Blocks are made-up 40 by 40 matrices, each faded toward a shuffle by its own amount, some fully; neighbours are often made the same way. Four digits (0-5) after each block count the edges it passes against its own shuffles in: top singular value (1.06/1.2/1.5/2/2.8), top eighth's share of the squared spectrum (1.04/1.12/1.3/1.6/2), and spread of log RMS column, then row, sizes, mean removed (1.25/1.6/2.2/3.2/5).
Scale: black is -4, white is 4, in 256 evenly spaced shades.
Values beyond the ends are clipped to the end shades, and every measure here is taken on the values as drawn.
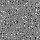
1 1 1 0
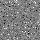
0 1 0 0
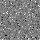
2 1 0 0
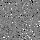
0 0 0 0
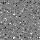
2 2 0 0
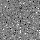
2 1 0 0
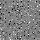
1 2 2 0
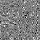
3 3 1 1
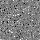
1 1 0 0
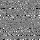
2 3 0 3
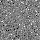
0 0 0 0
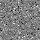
0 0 0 0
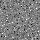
0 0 0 0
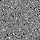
0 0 0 1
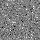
0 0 0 0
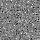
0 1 0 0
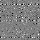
3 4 0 2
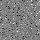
0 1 0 0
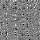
3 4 2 2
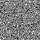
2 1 0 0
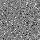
2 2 0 0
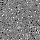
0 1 0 0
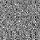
3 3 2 1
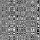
4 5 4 2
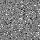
2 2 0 0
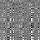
4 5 3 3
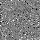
2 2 0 0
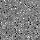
2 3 1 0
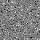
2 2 0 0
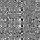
4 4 2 2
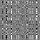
4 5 3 2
